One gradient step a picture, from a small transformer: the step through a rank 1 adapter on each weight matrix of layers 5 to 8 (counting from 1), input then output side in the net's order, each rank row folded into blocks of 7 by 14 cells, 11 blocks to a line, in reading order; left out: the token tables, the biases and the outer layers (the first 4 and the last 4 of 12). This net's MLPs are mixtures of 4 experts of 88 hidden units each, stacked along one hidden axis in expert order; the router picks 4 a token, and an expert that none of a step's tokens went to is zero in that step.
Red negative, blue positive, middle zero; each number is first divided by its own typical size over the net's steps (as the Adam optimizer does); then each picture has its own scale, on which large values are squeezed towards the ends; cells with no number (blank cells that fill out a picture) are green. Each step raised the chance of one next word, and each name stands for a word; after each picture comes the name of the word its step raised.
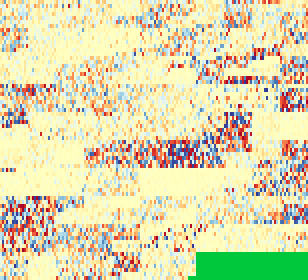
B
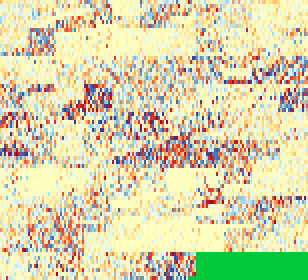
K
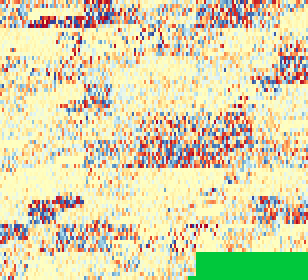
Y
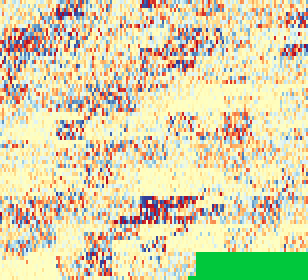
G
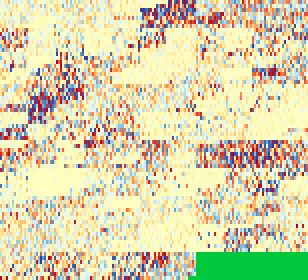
G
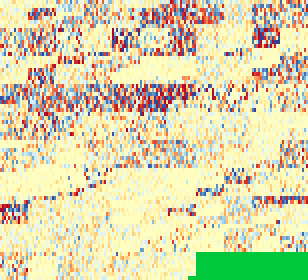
G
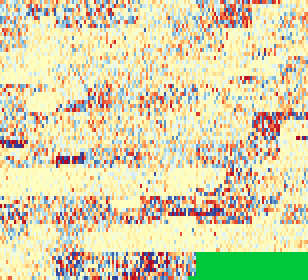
Y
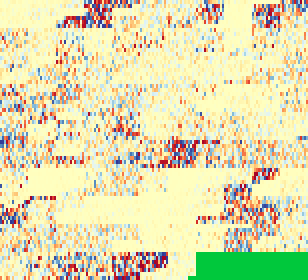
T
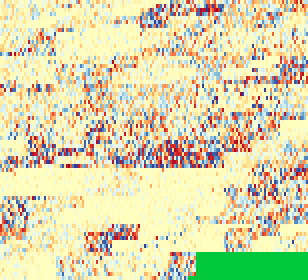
K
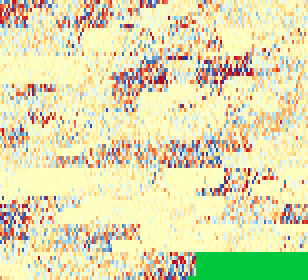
B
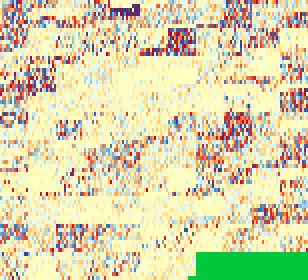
Y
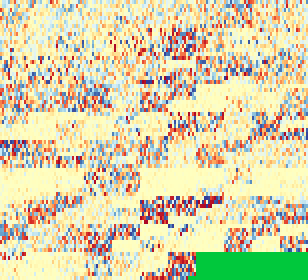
Y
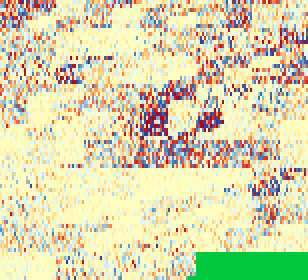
Y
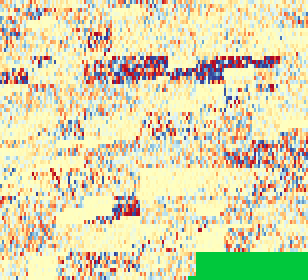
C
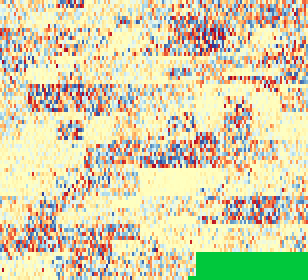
C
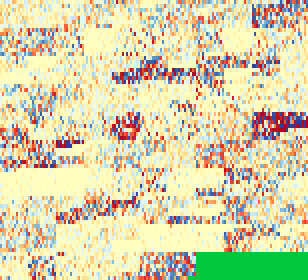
G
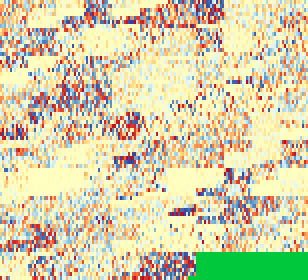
G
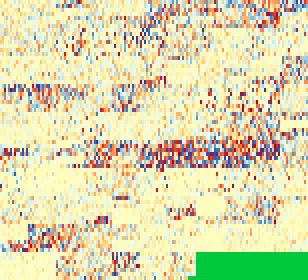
K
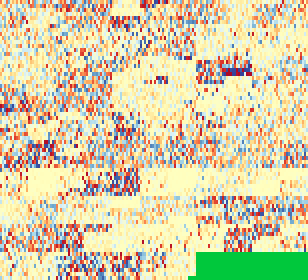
C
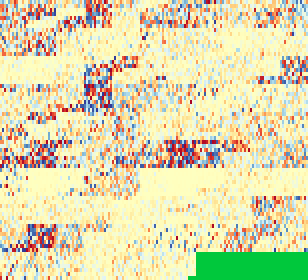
K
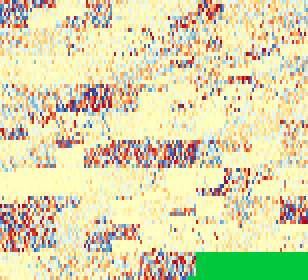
B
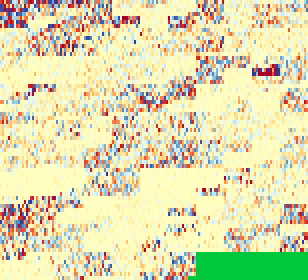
B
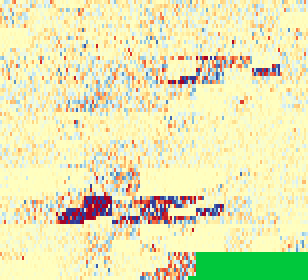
G
